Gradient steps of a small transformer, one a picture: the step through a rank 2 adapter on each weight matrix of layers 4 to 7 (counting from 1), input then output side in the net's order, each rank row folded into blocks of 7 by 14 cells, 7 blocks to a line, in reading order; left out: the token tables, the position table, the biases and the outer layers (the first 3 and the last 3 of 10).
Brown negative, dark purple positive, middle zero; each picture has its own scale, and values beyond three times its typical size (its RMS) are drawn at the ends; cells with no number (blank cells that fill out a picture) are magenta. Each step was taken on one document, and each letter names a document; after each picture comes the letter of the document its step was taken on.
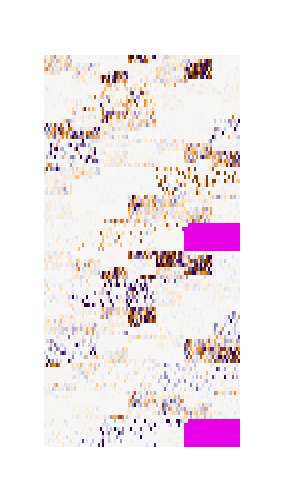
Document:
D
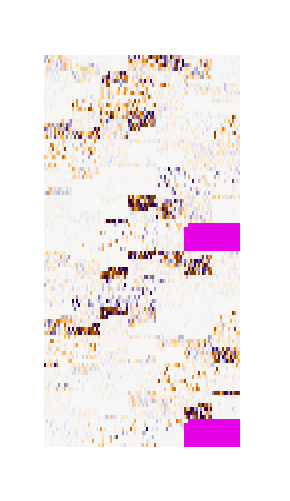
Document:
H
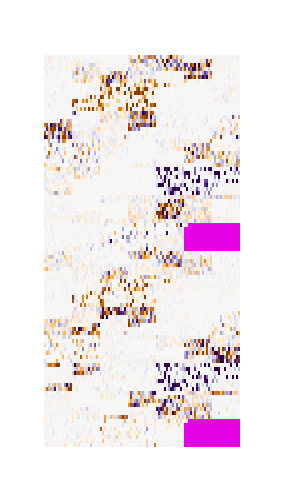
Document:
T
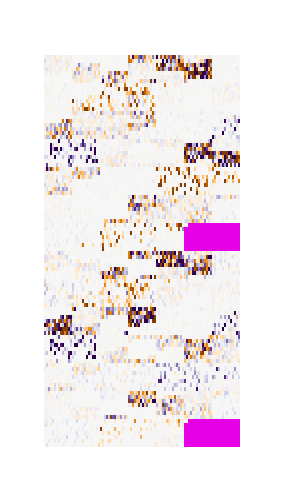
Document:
D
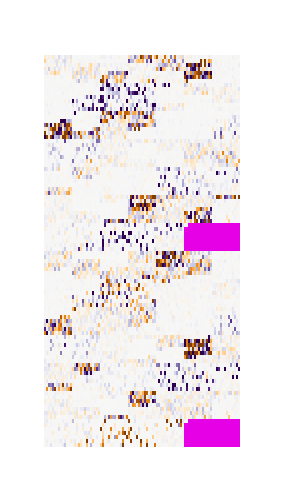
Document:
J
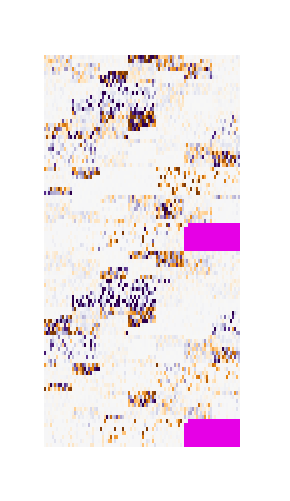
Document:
H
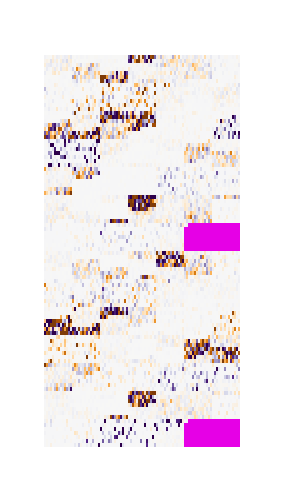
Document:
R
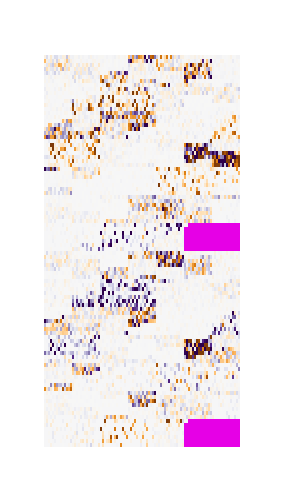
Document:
H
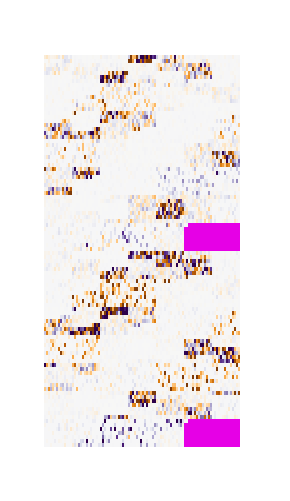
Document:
J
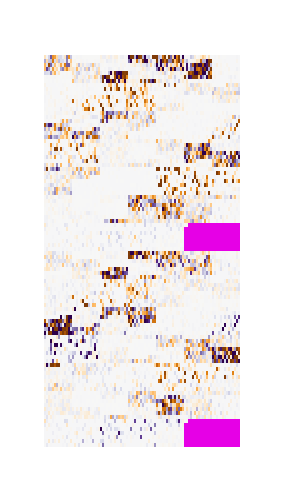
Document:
D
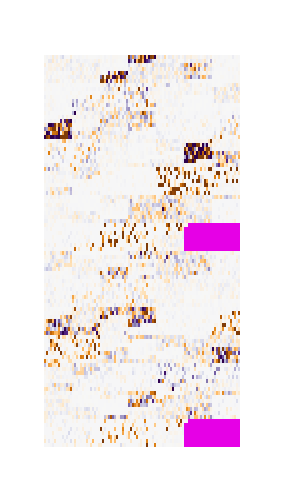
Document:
T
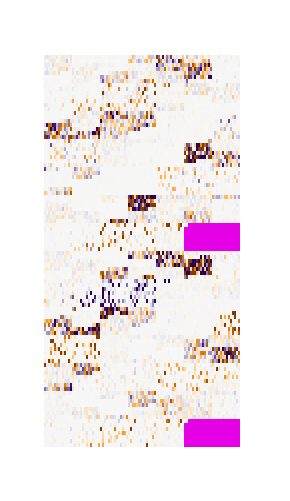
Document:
R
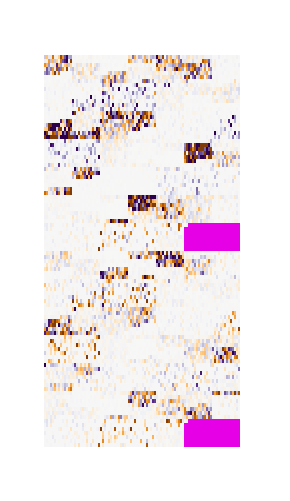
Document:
R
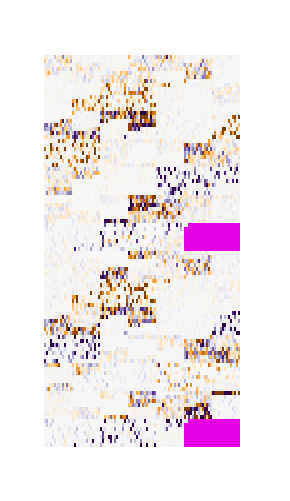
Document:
T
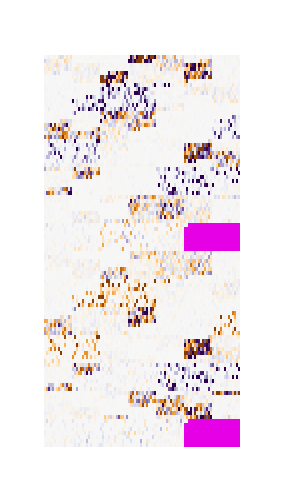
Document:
J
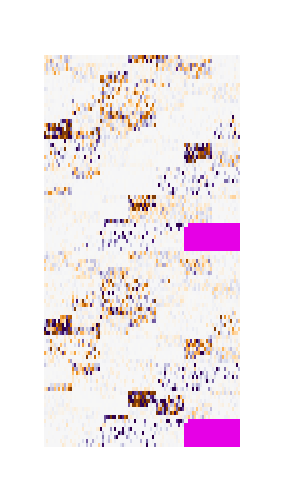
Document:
R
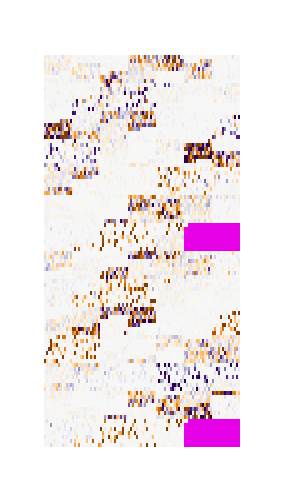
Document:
T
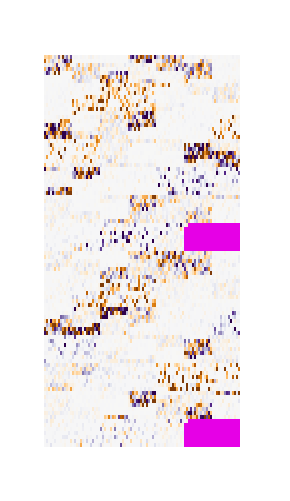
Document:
J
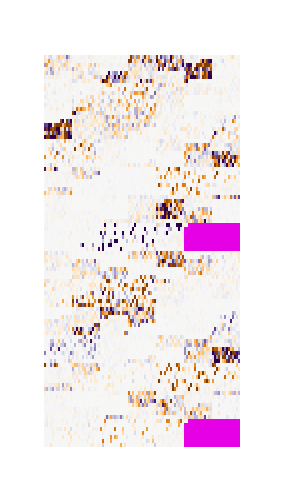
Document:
H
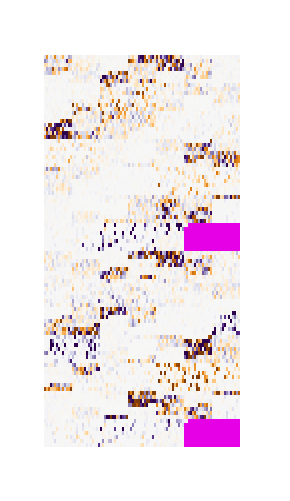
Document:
H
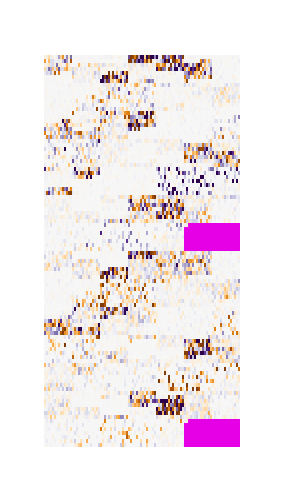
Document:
J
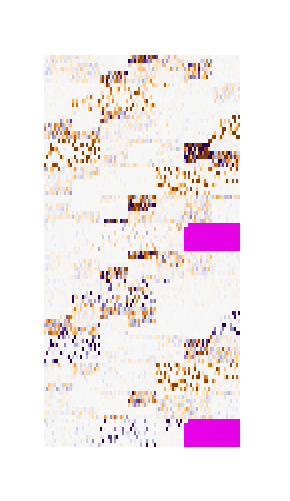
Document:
T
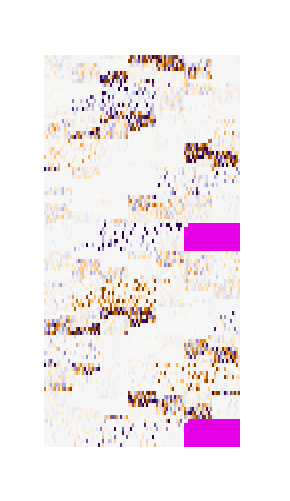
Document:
R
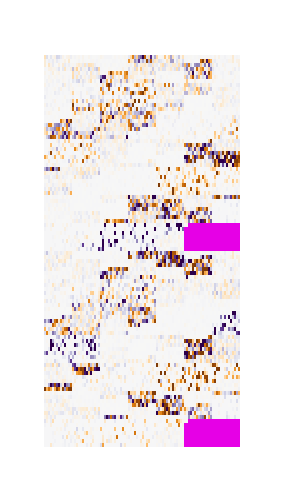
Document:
H
